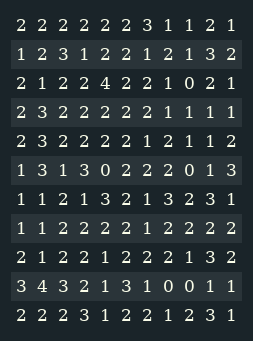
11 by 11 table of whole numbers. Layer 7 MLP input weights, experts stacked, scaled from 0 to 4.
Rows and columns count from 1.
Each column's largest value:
3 4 3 3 4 3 3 3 2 3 3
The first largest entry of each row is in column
7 3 5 2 2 2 5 3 10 2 4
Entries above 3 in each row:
0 0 1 0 0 0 0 0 0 1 0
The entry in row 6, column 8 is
2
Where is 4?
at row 3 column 5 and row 10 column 2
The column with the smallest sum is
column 9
